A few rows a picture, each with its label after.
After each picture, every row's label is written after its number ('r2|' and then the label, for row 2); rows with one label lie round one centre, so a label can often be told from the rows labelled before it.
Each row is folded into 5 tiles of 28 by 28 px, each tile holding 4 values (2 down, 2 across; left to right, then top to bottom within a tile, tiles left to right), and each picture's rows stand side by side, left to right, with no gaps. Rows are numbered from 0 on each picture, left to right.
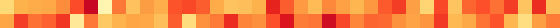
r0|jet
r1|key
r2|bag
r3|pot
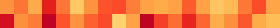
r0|bag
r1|bag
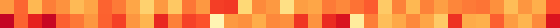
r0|bag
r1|jet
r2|jet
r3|key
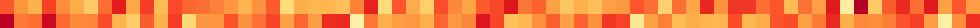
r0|bag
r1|key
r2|jet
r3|pot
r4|jet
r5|key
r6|pot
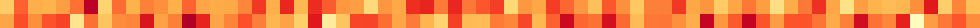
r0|jet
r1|bag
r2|key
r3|key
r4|bag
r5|bag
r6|jet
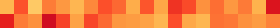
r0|bag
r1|key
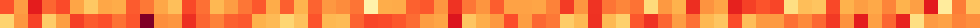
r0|key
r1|bag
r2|key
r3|key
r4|key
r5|key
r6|jet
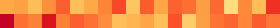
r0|bag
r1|key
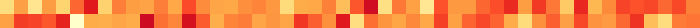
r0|jet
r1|bag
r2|jet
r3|pot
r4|pot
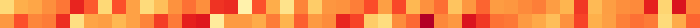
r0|jet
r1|jet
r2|pot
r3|bag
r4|pot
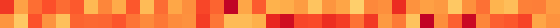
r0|key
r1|pot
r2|bag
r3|bag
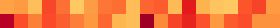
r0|bag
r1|bag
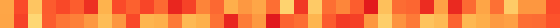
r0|pot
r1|key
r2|pot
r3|key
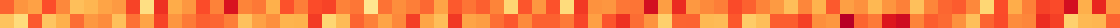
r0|key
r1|pot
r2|key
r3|key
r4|pot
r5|key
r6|bag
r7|pot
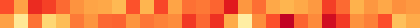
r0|key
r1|pot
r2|bag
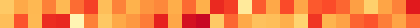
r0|jet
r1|jet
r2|key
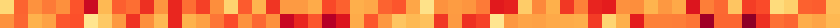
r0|pot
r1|key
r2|bag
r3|jet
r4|key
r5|bag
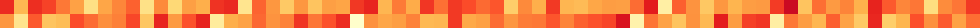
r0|key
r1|jet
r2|jet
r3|key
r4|jet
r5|jet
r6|key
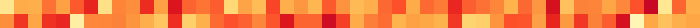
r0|jet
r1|key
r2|bag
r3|key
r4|jet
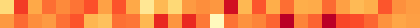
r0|pot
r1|jet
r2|bag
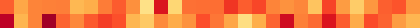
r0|bag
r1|pot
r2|bag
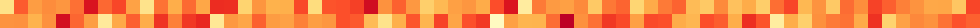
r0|pot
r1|jet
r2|pot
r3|jet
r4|bag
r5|jet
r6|key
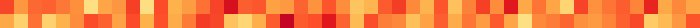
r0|key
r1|pot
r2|bag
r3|pot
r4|pot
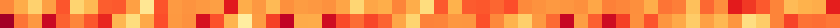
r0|bag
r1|pot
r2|bag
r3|pot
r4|bag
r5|key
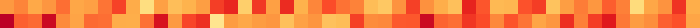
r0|bag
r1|jet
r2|key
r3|bag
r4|bag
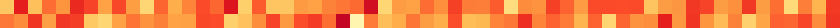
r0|pot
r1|pot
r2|jet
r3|key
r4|key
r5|key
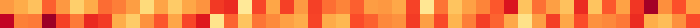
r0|bag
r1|jet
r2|key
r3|pot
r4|pot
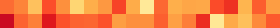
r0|bag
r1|jet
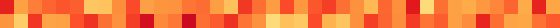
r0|key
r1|bag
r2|key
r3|pot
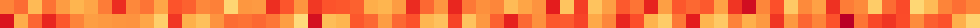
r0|bag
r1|key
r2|key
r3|key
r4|pot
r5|key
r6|bag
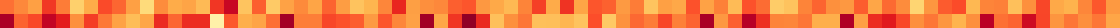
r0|bag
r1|jet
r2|bag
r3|bag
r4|key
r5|bag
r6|bag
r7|bag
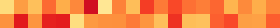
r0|jet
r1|key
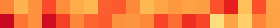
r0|bag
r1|jet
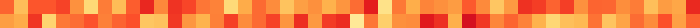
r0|key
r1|key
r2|jet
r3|bag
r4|key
